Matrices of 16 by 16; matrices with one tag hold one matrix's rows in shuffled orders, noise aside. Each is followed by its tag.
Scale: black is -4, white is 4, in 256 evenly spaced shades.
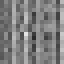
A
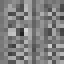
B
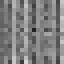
A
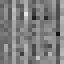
A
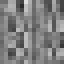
B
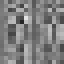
B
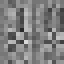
B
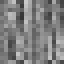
B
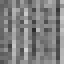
A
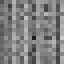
A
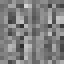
B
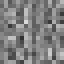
B
